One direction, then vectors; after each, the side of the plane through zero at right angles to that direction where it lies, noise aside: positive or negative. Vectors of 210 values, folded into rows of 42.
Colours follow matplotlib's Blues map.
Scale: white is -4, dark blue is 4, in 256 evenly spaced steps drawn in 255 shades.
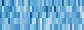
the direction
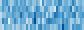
negative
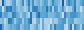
positive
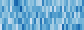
negative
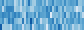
positive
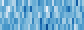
negative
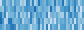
positive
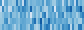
negative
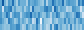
positive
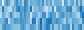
negative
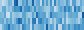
negative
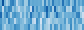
positive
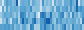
negative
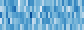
positive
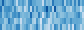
positive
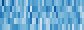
positive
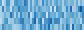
negative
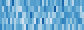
positive
